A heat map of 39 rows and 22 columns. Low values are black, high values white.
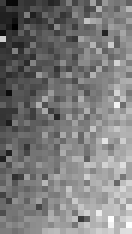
The halves do not mirror each other. No row or column stands out. No regular stripes run through it. The bottom right is the ninth with the highest average. Overall the values sit about 50% of the way up the scale. Fine speckle covers the field. The top left is the ninth with the lowest average. There is an overall slope up to the bottom right.
